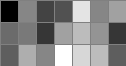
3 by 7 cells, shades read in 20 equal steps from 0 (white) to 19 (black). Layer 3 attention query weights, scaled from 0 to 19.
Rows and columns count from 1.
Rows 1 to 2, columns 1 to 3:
19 9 14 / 11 10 15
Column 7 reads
7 15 12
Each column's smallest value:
11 6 9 0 2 5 7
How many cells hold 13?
1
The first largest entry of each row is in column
1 3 1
